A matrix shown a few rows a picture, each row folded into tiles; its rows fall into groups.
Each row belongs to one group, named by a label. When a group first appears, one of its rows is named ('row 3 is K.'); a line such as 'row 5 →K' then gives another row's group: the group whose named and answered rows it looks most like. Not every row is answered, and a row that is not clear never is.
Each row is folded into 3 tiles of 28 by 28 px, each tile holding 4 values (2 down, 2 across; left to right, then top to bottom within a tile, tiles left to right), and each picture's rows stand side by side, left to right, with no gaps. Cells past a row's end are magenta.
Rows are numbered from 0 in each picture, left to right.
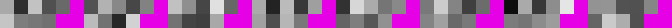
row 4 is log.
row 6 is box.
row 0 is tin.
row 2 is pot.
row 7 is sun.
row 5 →log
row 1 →log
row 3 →tin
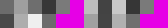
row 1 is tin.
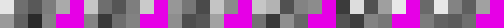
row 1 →pot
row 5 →log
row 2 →pot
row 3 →pot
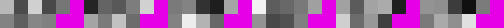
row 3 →pot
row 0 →tin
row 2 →sun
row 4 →tin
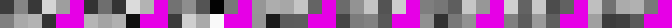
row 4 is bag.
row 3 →pot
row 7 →pot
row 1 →box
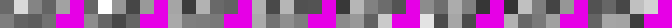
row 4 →log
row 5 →tin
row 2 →tin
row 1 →log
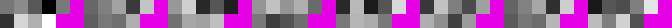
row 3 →pot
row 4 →box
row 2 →sun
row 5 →log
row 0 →sun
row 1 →bag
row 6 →bag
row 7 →box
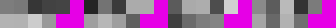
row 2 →bag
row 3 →tin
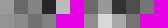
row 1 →sun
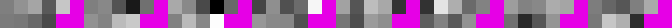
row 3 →box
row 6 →pot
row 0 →bag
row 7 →box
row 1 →sun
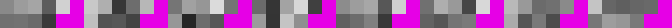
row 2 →pot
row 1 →pot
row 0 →bag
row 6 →pot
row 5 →bag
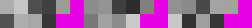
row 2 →pot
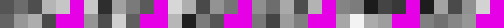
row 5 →box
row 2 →pot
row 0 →box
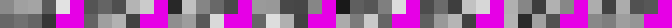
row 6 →pot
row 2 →log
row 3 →sun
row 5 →box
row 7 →tin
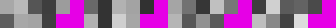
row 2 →pot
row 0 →sun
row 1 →tin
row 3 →log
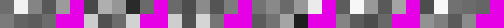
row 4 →log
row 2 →tin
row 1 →log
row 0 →log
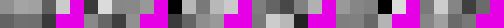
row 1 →log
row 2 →box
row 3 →box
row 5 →log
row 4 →bag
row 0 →bag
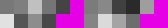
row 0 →tin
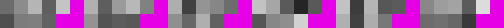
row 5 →bag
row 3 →sun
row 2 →tin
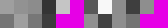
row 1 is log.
